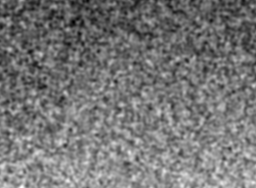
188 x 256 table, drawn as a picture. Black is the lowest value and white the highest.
No single row or column stands out from its neighbours. There is an overall slope up to the bottom. There are no lone odd cells. The field is mottled with small blotches. The values follow a bell shape.
